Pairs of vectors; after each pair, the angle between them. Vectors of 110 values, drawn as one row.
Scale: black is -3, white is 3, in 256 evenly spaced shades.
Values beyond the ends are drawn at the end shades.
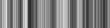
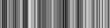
nearly opposite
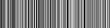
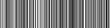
nearly opposite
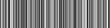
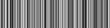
nearly opposite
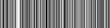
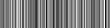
partly aligned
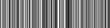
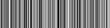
nearly opposite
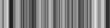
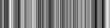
nearly opposite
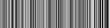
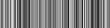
partly opposed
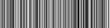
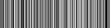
orthogonal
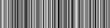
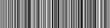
partly aligned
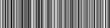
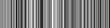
partly aligned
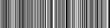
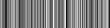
nearly parallel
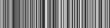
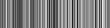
partly aligned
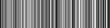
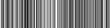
partly opposed
